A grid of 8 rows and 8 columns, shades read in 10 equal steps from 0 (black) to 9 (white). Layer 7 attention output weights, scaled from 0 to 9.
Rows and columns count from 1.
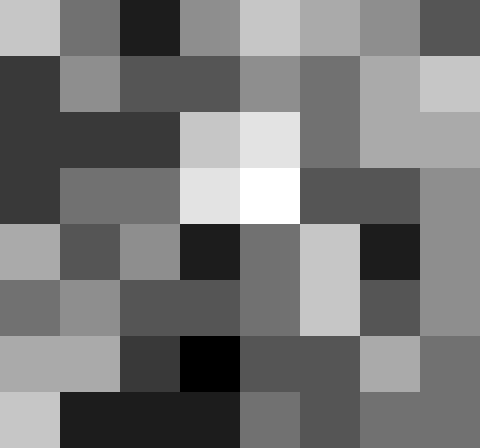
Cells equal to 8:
2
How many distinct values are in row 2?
6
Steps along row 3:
same same up up down up same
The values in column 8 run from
3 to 7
